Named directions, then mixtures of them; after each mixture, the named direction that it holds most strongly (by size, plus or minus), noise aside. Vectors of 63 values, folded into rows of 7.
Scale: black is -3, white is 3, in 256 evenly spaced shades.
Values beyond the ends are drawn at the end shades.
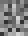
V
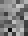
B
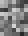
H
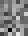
V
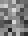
B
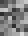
H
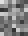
H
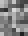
H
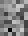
B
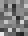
V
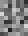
V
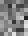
B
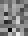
V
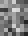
H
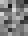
H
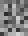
V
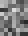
H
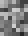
H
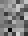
B
